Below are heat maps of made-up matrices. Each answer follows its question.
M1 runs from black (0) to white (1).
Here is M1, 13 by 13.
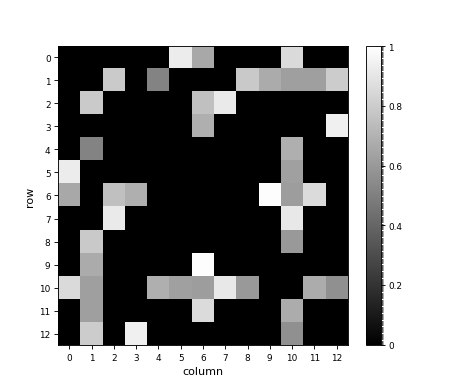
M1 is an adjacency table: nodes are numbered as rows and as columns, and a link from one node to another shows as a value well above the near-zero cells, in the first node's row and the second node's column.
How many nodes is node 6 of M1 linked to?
6
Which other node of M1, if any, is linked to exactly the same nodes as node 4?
node 8
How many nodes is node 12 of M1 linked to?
3
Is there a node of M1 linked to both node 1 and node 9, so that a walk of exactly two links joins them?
no
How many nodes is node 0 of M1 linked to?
3
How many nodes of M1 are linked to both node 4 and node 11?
2
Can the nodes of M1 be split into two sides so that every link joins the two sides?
no
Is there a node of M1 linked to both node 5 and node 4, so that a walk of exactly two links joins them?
yes
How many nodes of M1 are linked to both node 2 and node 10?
3
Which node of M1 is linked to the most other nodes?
node 10
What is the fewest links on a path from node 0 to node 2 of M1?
2
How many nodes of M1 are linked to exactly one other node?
0
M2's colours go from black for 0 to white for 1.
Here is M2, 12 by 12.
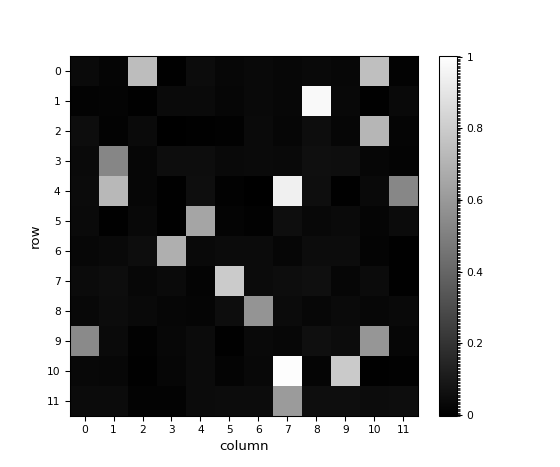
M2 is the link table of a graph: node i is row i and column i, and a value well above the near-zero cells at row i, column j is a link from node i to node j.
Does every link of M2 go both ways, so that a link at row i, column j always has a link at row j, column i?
no
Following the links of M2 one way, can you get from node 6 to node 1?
yes
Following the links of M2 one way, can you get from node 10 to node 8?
yes
